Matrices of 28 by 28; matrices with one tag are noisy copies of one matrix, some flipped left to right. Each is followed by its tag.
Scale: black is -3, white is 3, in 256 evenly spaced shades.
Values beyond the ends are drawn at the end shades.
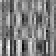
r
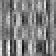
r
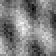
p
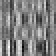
r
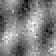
p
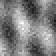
p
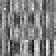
r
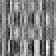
r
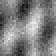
p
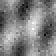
p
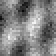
p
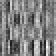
r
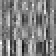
r
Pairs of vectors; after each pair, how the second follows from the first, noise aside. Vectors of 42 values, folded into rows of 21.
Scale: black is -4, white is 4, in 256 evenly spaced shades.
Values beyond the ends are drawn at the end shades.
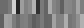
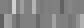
partly zeroed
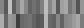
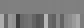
partly zeroed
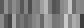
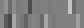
partly zeroed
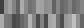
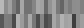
sign-scrambled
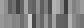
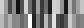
scaled up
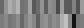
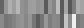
sign-scrambled
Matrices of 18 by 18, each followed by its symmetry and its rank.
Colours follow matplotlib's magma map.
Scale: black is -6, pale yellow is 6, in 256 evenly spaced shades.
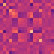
symmetric, rank three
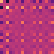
symmetric, rank two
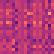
neither, rank three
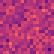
symmetric, full rank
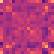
symmetric, rank three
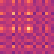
symmetric, rank two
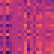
neither, rank two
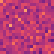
symmetric, full rank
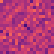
symmetric, full rank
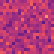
neither, full rank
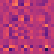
neither, rank two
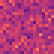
neither, full rank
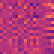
neither, rank three
